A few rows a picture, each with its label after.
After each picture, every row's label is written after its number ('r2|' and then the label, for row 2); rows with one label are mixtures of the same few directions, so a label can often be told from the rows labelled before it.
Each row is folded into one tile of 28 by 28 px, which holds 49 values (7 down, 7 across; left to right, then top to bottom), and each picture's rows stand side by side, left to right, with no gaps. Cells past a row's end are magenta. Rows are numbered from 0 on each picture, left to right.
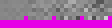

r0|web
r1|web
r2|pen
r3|pen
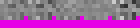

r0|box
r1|box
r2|pen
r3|box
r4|box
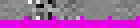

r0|web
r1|box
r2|pen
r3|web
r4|web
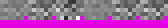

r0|web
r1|web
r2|pen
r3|box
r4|web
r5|web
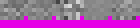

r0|web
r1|web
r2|box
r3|pen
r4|pen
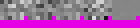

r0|box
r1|box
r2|box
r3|pen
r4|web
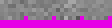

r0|box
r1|web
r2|pen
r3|pen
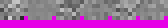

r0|pen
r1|box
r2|web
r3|box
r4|web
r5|box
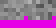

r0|web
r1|box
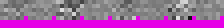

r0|web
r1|web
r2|web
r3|box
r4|pen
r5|web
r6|pen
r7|box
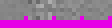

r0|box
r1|box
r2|web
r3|web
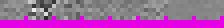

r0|web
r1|web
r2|box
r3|web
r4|pen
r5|web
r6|box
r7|box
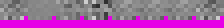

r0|pen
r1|pen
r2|box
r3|box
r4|pen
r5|pen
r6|pen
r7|pen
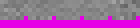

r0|web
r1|pen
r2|web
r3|web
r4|box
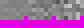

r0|web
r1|web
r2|box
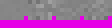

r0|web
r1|box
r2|web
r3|pen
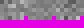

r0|box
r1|web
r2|pen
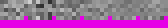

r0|web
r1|box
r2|web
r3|web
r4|pen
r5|pen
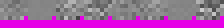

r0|pen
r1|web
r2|pen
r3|web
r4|box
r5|pen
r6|web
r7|web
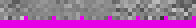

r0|pen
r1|pen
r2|box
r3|pen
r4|web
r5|pen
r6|web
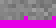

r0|box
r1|web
